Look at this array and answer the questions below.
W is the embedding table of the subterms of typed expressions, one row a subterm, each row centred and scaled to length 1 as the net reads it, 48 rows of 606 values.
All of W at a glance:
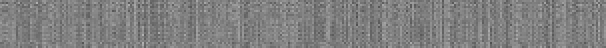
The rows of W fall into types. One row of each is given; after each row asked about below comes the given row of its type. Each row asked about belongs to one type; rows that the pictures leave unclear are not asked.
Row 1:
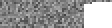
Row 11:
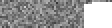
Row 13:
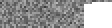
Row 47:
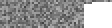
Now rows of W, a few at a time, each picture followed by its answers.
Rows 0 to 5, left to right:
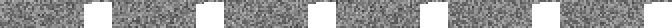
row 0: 11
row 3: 1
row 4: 13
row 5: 13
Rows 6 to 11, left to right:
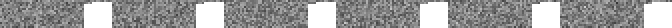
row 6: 1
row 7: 1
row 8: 47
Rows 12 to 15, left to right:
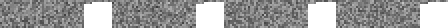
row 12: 1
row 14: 13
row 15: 47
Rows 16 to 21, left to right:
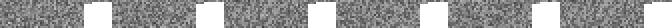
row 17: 47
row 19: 13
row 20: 11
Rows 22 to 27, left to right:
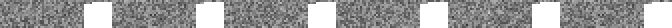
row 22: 1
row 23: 11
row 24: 47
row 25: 13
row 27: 11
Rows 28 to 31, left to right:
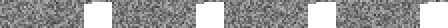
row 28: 11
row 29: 13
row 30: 13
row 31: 11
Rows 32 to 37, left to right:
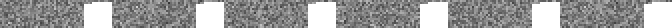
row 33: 11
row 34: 13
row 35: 47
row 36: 13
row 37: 11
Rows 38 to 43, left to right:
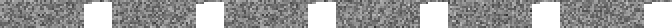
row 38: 11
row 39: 47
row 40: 11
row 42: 11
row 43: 47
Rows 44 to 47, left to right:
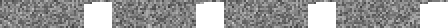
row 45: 13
